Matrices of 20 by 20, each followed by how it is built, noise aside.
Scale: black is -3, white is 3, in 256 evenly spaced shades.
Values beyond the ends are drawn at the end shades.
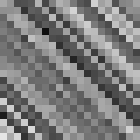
Toeplitz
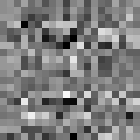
low rank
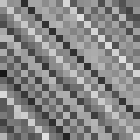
Toeplitz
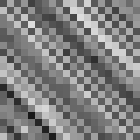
Toeplitz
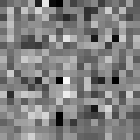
low rank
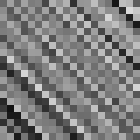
Toeplitz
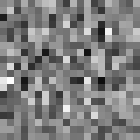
low rank
